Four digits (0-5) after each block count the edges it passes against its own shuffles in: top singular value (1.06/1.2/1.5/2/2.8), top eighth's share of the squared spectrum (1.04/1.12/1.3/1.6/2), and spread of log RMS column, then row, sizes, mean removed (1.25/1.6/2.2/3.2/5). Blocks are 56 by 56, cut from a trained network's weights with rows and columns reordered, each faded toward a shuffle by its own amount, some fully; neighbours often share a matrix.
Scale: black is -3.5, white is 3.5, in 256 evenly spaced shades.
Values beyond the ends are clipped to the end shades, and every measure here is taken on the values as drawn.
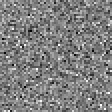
0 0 0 0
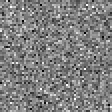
1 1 0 0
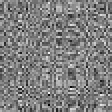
4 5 3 2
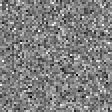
0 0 0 0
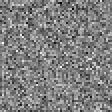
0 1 0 0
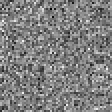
3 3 1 1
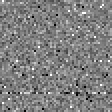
2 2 0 1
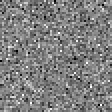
0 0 0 0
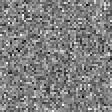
1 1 0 0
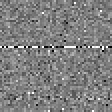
4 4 0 2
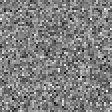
1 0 0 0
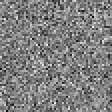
2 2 0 0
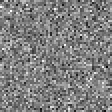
1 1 0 0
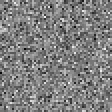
0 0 0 0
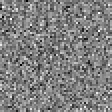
1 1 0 0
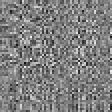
4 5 3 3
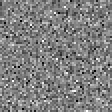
1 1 0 0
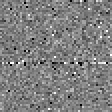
2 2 0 1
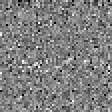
3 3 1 1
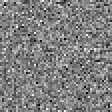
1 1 0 0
